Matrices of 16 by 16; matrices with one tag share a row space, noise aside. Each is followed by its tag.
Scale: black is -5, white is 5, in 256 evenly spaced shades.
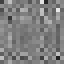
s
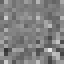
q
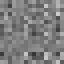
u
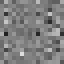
q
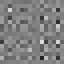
s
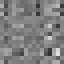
q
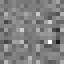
q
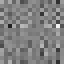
s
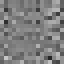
q
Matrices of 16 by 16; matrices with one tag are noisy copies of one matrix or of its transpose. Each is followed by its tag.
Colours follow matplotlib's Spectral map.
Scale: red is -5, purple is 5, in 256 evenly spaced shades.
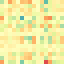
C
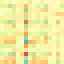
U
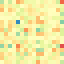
C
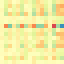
U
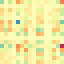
C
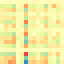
U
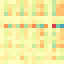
U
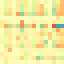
U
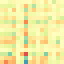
U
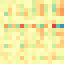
U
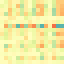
U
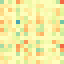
C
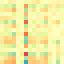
U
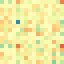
C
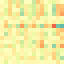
U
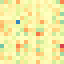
C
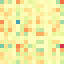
C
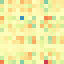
C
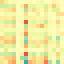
U
